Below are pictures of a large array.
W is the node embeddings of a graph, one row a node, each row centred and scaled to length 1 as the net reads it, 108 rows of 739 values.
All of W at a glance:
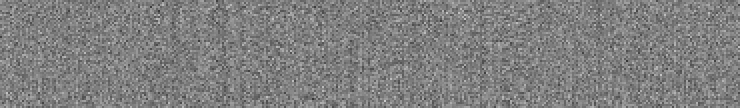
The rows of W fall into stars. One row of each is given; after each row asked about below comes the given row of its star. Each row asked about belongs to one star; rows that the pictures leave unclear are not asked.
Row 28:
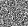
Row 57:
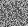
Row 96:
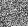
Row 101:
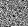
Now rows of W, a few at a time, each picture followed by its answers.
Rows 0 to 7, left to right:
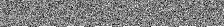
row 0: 96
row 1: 28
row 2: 28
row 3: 96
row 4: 101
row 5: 57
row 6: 28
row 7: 28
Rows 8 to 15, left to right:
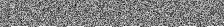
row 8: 96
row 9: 28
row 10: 57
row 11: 57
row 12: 96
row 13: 96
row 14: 28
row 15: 28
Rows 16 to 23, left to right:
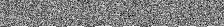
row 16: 96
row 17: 57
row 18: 101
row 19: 101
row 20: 57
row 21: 101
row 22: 28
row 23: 28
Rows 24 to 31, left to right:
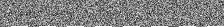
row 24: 57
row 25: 57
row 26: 28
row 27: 57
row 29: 96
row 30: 101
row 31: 28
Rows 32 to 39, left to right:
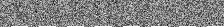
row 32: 57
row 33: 28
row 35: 28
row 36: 101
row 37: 96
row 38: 57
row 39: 28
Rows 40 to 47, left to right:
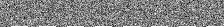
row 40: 101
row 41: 28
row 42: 96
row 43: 96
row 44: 96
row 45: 57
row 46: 57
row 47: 28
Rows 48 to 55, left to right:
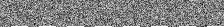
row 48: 101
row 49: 101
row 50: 28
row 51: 96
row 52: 28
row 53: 101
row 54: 96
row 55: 101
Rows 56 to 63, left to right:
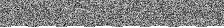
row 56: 96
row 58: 57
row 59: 101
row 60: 28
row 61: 28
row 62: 28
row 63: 57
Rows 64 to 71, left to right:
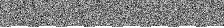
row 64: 28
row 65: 101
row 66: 57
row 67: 96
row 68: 57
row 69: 57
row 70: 101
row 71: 96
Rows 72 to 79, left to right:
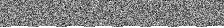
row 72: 96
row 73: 28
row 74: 101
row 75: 57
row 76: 101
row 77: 57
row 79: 101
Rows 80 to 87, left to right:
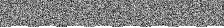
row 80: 28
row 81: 101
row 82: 96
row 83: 28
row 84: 96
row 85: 101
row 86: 28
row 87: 101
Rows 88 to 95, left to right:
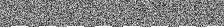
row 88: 101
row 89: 57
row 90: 28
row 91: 101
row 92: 96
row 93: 57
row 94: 96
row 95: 28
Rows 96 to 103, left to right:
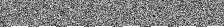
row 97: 96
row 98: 96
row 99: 96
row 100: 28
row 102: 101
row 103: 101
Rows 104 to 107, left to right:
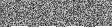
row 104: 57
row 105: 101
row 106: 28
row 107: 101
